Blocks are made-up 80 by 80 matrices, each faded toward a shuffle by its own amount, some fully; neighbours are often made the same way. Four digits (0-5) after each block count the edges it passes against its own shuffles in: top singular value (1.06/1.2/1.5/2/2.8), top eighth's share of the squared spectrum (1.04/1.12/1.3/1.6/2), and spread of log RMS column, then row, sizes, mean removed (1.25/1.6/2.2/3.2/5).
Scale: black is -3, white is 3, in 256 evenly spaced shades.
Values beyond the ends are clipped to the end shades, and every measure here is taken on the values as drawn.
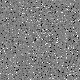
2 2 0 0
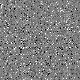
3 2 1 1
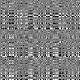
5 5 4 4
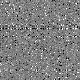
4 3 1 2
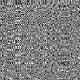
5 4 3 3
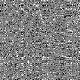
4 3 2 2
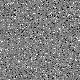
2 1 0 0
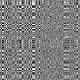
5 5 4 4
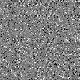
4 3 1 1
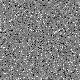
2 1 0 0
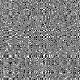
5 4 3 3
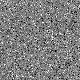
0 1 0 0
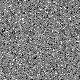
1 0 0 0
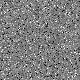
2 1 0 0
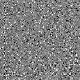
3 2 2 1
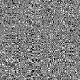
4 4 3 2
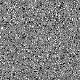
3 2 1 1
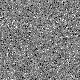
0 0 0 0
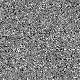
1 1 0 2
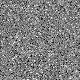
0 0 0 1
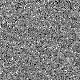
0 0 0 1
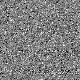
0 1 0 2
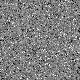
0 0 0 0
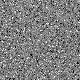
0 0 0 0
